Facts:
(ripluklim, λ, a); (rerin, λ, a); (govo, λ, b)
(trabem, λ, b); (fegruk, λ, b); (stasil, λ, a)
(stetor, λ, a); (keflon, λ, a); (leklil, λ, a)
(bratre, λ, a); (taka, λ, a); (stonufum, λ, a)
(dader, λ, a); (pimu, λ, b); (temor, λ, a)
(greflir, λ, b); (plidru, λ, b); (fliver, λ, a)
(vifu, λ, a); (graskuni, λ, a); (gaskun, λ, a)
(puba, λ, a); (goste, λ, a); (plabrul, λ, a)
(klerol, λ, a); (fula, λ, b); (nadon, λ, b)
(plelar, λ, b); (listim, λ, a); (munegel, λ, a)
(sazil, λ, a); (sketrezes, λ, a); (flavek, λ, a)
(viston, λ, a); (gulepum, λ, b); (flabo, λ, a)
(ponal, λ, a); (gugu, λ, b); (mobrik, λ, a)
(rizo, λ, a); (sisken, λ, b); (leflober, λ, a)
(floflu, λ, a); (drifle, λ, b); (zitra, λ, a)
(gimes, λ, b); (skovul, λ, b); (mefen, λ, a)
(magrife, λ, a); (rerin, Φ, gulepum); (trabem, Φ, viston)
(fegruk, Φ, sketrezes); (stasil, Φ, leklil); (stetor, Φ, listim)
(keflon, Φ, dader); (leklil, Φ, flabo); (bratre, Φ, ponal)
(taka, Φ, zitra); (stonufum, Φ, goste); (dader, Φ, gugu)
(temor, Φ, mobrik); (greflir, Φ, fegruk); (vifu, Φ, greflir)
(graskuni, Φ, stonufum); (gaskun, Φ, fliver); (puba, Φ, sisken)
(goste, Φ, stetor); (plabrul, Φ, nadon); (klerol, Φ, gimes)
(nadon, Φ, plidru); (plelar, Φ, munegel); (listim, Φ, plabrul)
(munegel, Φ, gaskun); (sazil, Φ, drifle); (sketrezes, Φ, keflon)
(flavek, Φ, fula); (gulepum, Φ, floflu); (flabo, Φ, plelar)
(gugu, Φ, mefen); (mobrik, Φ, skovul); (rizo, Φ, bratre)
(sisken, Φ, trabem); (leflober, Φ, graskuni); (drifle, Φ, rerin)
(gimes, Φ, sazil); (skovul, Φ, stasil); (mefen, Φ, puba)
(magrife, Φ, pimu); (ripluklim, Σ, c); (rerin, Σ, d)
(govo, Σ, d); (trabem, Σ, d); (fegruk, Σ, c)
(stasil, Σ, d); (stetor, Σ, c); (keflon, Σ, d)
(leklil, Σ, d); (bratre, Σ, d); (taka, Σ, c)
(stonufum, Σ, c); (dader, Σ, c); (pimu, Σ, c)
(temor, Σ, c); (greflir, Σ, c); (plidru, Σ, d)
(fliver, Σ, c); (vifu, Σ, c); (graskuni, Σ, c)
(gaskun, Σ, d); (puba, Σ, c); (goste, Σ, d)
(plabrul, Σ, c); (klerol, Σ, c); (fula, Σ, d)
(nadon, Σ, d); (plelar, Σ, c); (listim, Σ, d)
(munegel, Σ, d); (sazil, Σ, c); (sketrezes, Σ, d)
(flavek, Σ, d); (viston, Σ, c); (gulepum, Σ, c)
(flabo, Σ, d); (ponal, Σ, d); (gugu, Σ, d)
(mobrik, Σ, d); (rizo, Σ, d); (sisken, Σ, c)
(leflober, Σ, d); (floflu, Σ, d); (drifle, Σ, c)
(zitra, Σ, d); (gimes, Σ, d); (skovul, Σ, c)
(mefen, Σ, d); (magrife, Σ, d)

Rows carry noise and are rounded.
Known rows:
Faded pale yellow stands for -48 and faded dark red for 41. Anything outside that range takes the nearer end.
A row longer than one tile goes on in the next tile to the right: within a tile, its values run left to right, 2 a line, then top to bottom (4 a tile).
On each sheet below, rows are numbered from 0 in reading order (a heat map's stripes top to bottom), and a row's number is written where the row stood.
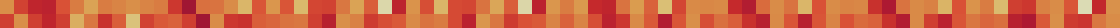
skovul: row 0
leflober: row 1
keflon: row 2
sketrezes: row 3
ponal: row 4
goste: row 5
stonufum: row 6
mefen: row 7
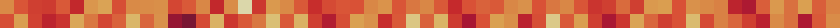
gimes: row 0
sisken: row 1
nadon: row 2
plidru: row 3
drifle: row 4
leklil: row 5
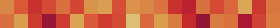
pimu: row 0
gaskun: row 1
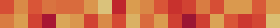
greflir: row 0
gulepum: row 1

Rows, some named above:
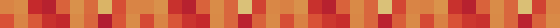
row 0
stetor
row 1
sazil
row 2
sazil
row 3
sazil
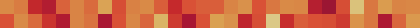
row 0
flabo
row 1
plidru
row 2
mobrik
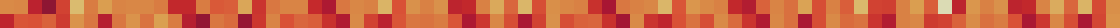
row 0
temor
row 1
fliver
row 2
stonufum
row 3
floflu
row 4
graskuni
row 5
flabo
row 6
dader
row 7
floflu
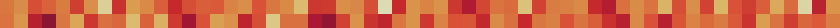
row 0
gugu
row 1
plidru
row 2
viston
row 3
klerol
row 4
goste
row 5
vifu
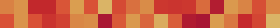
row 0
plabrul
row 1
plelar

